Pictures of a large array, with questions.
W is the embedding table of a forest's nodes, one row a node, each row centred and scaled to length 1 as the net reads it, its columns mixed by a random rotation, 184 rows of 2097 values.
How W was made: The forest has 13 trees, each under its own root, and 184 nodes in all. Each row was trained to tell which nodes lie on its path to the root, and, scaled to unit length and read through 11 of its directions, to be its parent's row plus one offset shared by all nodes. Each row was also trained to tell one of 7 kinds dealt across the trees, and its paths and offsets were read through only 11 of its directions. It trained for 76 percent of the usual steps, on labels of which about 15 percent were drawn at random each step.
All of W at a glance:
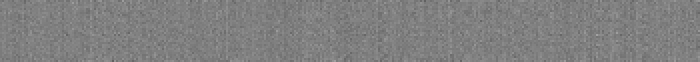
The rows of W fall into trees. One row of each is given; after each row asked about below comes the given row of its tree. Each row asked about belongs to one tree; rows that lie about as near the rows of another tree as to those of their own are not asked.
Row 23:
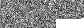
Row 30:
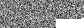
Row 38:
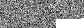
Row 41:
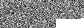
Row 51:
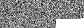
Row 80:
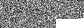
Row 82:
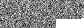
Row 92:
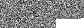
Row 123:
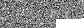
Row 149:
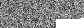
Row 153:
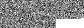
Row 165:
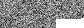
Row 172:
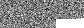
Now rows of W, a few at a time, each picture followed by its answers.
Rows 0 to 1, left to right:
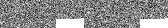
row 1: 80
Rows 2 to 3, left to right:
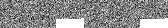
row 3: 51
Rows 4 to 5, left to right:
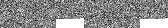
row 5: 172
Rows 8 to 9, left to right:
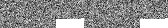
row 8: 123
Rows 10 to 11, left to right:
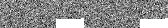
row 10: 153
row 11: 23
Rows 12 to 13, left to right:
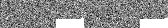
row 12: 41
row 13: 149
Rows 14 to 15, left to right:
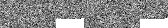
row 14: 30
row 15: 165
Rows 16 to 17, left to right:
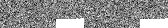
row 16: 51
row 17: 80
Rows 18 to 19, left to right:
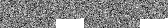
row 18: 38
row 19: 165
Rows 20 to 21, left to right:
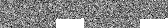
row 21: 123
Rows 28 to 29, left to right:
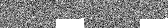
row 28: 92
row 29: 41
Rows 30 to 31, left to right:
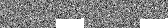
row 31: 38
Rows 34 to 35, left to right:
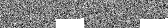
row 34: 80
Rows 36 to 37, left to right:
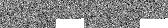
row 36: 38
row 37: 23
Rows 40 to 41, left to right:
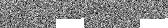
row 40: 153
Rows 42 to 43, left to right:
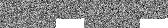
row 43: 92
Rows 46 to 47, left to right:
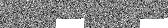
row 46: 23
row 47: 51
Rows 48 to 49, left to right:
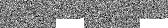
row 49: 41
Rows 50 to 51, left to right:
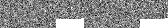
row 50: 38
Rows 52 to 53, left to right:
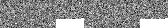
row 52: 172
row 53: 30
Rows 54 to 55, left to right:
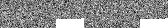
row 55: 123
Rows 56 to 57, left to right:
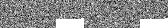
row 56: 41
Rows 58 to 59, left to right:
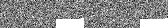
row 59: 123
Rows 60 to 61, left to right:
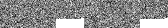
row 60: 41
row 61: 80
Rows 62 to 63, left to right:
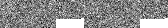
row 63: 80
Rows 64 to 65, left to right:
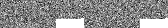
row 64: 149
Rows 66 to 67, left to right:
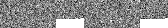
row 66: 51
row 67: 123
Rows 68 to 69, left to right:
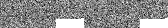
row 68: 92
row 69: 165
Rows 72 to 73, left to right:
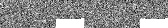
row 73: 30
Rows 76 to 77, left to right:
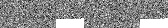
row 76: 123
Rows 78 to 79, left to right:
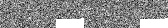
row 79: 80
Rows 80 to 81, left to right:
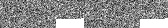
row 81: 165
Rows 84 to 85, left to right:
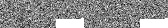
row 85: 149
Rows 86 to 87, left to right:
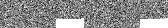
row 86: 23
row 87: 51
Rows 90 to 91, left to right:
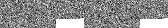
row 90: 51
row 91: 92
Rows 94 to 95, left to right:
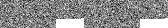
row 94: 123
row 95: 92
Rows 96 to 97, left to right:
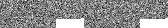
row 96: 92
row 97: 165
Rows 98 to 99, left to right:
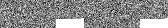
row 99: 165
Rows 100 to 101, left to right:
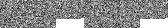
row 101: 123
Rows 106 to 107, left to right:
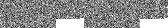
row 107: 80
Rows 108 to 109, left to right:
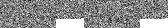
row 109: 149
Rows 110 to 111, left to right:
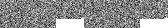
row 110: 153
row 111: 41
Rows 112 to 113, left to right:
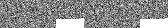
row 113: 51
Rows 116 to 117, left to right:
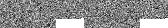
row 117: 92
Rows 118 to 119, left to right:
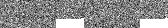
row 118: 123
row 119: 41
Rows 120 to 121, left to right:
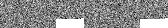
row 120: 23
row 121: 123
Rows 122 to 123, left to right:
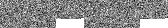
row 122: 38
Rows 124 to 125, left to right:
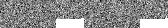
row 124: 92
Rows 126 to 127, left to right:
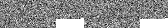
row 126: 149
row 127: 172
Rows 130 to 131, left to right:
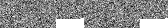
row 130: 80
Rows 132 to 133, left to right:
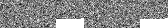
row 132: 123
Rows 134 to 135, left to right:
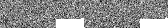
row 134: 165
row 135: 41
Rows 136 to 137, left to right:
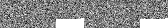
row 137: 172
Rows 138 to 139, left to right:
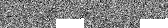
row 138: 23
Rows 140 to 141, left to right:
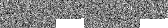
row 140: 82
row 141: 149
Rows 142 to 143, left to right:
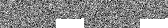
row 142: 30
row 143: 92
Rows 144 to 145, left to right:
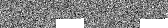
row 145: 23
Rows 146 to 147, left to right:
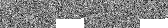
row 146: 38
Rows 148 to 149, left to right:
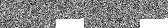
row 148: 165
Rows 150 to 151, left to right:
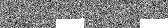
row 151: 172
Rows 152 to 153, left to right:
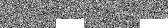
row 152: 23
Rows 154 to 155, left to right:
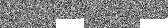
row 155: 92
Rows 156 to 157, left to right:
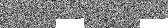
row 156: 92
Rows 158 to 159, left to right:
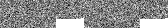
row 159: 38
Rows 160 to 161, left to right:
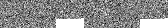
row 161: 51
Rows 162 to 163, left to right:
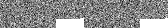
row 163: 41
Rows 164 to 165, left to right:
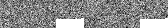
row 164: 172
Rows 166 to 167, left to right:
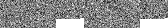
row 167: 51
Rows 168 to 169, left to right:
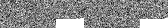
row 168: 51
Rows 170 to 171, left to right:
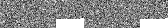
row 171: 172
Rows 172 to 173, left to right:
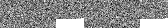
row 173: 92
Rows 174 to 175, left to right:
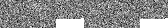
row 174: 149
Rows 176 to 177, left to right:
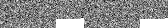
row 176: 51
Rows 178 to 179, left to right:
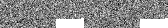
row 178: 41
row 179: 38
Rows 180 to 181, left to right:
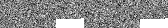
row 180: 165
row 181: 123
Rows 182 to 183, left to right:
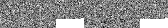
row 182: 51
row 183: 41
